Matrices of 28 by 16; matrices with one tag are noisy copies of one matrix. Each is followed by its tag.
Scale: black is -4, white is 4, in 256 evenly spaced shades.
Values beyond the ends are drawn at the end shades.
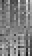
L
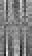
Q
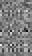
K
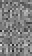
K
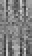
Q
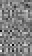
K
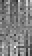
L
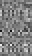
K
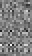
K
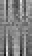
Q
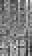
L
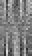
Q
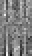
Q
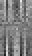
Q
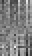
L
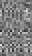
K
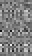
K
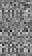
K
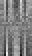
Q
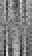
Q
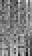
L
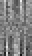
Q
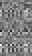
K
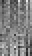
L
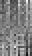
L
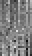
L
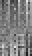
L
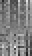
L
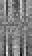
Q
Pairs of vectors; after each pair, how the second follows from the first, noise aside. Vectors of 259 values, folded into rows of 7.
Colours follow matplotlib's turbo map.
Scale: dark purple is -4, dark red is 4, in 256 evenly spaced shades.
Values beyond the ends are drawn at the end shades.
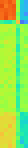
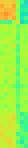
shrunk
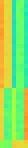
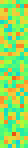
shuffled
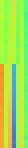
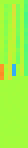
partly zeroed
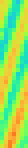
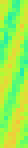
shrunk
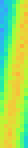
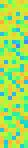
shuffled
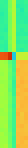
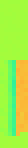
partly zeroed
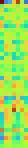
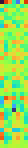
negated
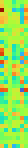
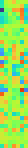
negated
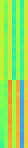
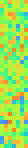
shuffled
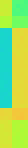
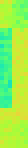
shrunk
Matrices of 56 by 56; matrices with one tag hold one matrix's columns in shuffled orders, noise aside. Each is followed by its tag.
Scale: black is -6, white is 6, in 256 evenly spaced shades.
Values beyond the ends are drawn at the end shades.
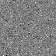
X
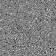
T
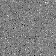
X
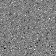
T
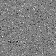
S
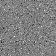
S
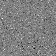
T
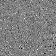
T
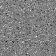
S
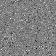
T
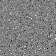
T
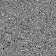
T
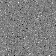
X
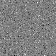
X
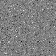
S
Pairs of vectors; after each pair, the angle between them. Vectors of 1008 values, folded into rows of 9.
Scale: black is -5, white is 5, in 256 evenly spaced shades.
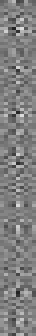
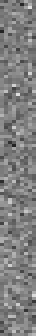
orthogonal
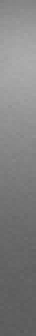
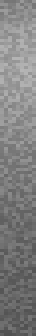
nearly parallel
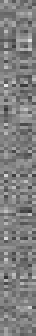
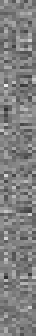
nearly parallel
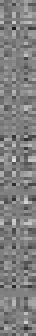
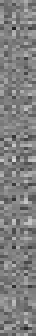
nearly parallel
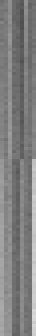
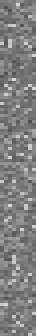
orthogonal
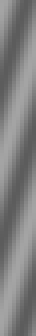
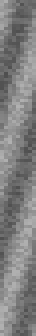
nearly parallel
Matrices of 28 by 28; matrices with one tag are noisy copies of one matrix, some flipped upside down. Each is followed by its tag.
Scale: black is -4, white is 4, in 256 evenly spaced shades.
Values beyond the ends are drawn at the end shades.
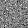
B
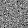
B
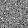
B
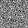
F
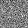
F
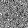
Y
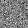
B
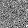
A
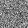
Y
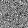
Y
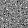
B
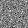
F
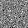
F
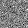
A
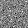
F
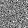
A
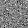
B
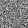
B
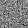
B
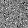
B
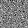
F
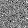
A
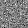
B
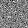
F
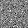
F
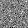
F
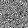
Y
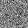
Y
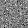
B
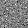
B
